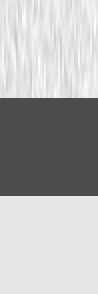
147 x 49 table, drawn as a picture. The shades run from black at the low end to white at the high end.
It is made of 3 by 1 panels. Panel 1,1: very high, streaked downward, faint in contrast. Panel 2,1: low, flat. Panel 3,1: very high, flat.
